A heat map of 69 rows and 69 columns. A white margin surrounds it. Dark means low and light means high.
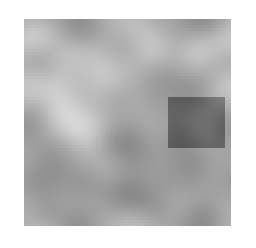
Ninth with the lowest average: middle right. Roughest part: middle right. Odd patch: lower, in the middle right.
